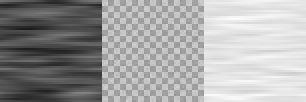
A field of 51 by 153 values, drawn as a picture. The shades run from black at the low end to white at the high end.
It is made of 1 by 3 panels. Panel 1,1: low, streaked across. Panel 1,2: high, checkered. Panel 1,3: very high, streaked across, faint in contrast.
